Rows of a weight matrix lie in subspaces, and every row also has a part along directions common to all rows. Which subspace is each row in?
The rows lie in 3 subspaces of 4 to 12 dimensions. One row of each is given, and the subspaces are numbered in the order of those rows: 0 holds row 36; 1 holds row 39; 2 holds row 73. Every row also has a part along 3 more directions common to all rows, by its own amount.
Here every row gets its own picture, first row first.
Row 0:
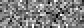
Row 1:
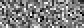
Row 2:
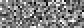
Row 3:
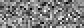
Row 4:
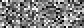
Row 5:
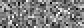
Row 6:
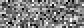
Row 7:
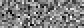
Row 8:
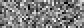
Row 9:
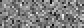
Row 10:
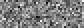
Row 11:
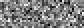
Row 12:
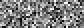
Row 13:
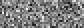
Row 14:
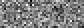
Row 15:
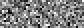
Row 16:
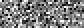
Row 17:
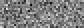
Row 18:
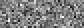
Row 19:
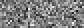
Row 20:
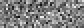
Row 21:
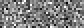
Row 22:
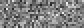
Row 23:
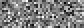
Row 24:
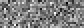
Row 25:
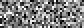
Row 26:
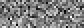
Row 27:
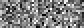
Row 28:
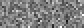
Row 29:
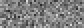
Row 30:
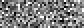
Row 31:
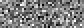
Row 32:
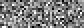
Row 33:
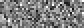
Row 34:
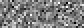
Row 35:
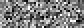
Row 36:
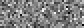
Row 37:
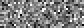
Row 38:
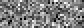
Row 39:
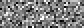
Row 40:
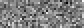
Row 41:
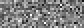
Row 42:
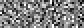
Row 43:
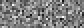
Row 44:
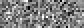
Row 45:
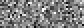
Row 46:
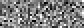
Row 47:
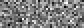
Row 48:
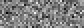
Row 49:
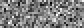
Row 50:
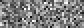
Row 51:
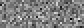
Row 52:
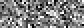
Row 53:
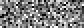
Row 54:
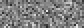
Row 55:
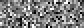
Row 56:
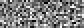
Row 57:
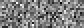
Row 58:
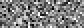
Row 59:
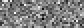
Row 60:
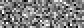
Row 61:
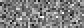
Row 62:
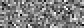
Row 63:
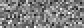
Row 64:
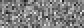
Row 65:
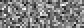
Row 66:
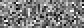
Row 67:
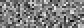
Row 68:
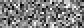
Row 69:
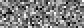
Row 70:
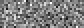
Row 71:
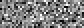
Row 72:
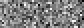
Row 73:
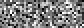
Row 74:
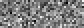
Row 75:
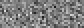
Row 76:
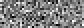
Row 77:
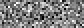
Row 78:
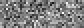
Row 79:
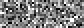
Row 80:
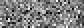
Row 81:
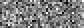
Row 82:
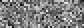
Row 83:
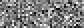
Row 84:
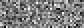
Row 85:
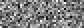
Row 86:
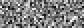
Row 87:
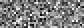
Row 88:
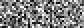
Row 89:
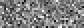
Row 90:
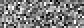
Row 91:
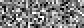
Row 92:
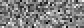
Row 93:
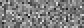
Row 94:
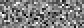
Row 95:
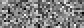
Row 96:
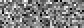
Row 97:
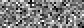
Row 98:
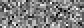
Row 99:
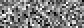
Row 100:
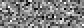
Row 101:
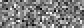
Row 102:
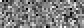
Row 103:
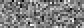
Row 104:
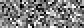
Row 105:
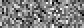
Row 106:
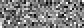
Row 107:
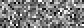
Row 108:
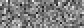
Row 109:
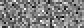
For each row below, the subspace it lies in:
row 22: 0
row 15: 1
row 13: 2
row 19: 2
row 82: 2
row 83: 2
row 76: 1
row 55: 2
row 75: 2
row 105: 2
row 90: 0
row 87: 2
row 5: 0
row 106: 0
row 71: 1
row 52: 0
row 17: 0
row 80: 1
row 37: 0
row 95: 1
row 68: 0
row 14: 2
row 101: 2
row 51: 2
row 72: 1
